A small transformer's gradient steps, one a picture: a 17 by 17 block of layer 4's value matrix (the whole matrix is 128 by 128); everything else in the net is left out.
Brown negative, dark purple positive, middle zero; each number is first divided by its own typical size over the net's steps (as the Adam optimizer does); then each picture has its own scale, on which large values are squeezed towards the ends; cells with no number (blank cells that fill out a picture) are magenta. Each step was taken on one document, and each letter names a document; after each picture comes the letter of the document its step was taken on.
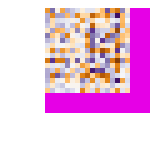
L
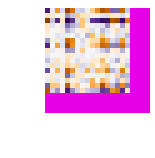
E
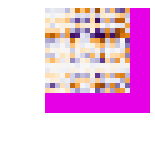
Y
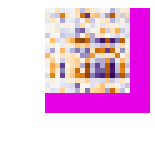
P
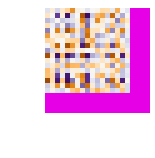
E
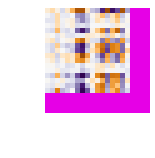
P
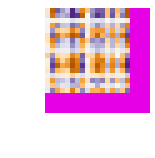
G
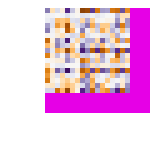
E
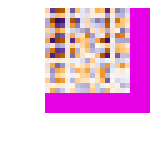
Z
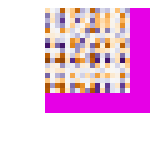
Z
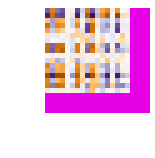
Z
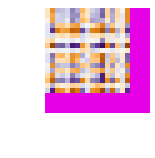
G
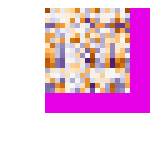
Y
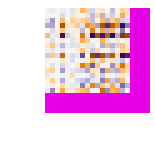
Y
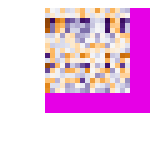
L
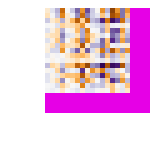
P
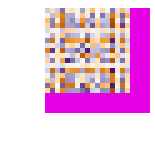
E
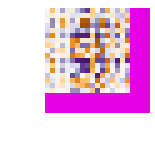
Y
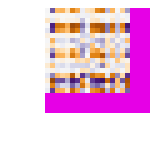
G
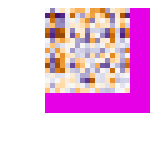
Z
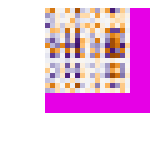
E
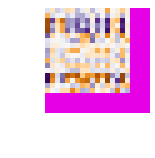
L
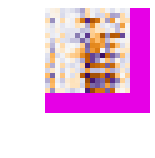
P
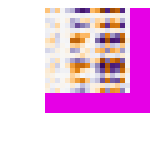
P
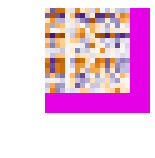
Z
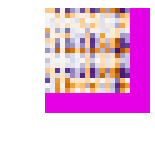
E
